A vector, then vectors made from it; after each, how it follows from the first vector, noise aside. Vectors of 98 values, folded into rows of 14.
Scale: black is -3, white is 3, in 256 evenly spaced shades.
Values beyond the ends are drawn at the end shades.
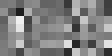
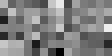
wrapped around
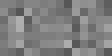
shrunk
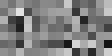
negated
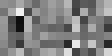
negated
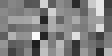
wrapped around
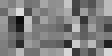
negated
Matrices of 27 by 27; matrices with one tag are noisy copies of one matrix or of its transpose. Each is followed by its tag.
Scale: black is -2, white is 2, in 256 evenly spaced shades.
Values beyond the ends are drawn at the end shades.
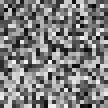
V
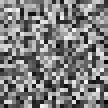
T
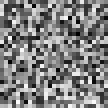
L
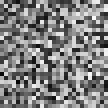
V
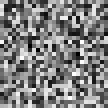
L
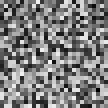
V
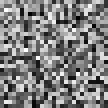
T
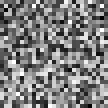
V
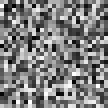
L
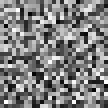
T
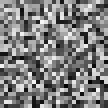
T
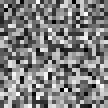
V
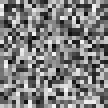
L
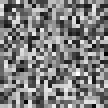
L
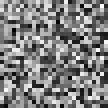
T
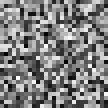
T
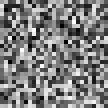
L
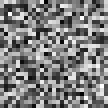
L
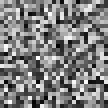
T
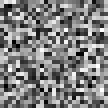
L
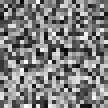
V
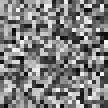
T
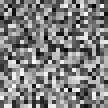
V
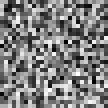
L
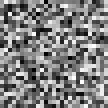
L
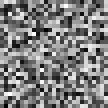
L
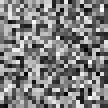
T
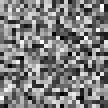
T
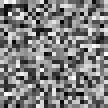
L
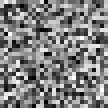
L
